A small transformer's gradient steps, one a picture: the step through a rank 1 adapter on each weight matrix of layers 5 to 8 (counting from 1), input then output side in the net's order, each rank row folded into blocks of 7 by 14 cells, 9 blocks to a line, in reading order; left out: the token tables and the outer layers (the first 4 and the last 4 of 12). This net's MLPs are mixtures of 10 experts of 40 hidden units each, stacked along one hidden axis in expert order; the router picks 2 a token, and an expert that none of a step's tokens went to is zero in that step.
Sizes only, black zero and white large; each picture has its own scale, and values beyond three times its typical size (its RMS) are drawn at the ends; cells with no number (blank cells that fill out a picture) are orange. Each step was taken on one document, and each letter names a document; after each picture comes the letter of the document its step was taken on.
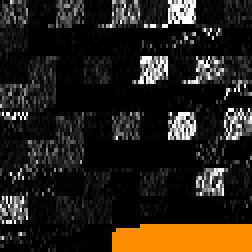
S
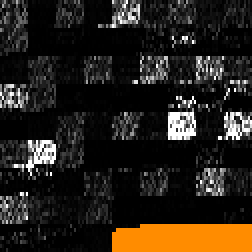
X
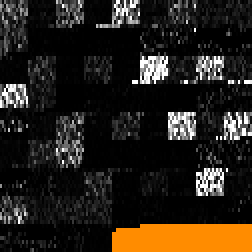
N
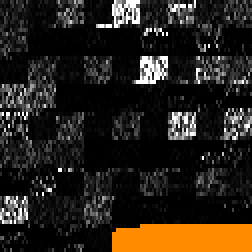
S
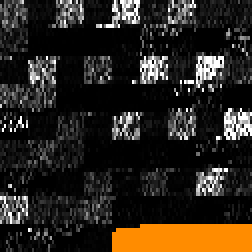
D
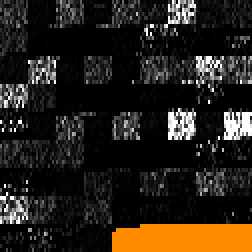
D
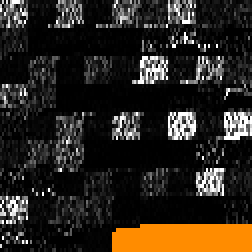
S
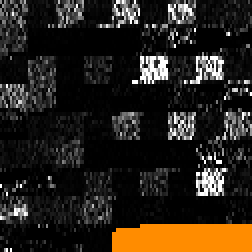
N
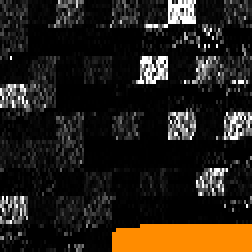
S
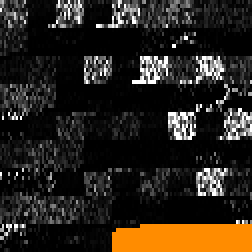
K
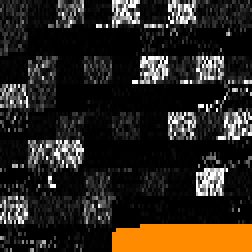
N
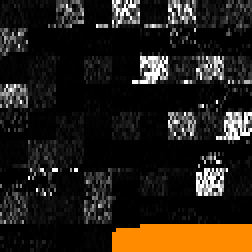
N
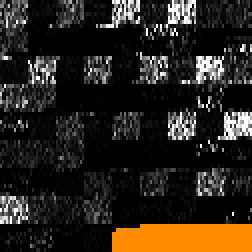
D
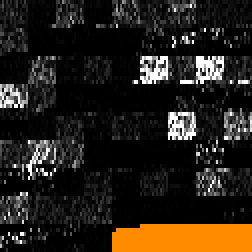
X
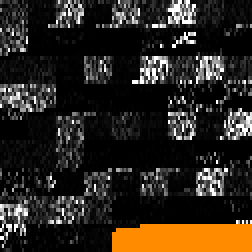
K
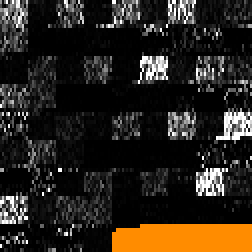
S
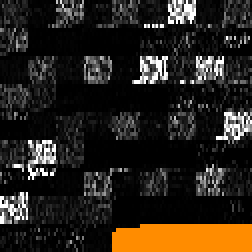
X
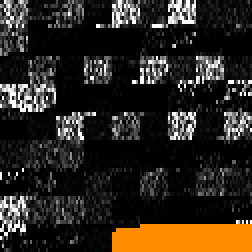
K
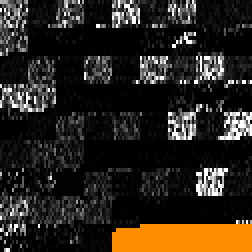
K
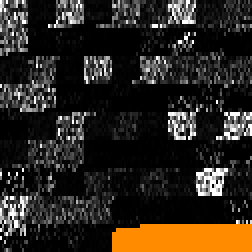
K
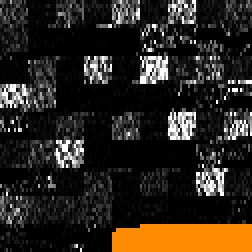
N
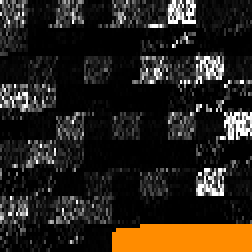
K
